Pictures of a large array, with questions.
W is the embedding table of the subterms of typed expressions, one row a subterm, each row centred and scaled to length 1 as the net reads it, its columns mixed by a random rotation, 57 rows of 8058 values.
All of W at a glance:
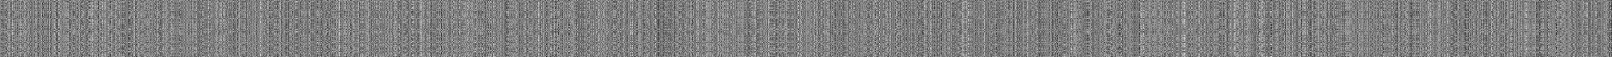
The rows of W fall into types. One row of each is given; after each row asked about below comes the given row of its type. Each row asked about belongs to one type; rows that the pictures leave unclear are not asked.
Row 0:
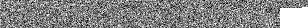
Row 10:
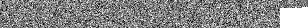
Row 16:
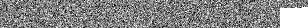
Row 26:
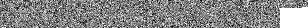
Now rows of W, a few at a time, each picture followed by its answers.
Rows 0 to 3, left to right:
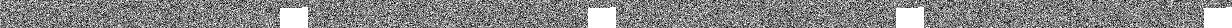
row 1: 16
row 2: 16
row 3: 26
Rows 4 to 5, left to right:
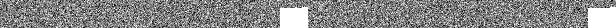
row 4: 16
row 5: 0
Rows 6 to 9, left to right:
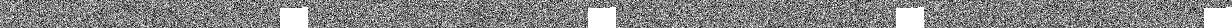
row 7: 16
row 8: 16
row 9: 0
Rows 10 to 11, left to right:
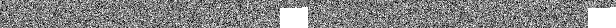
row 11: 26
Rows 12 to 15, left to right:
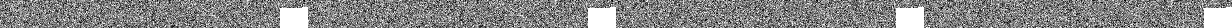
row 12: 26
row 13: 26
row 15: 26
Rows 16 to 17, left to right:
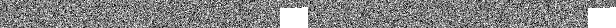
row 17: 10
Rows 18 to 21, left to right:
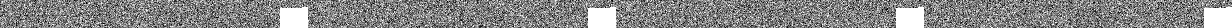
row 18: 16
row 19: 26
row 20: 0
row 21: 16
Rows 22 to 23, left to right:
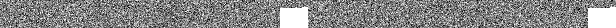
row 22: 16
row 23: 0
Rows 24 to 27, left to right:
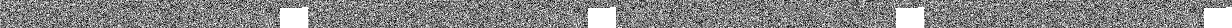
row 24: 0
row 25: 0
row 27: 0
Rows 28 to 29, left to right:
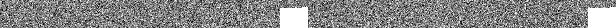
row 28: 10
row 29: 16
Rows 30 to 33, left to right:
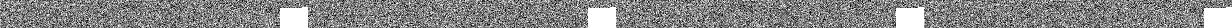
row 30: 0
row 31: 16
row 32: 0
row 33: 0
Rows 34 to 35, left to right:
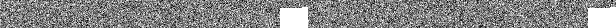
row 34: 0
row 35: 26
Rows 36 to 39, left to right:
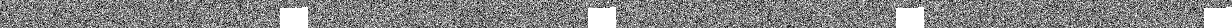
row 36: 10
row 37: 16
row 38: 26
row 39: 0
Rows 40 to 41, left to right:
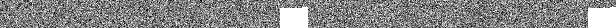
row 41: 16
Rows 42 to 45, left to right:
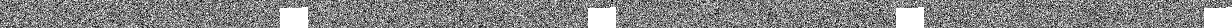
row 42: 10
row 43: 26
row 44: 26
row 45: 16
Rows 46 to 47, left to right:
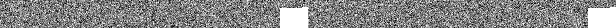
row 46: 26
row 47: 0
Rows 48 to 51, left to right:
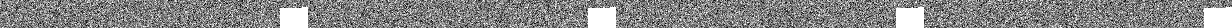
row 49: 10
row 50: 16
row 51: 10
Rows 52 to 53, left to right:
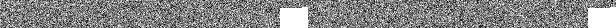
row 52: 0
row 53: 26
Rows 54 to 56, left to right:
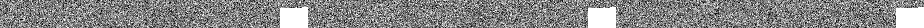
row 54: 16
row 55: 16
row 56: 26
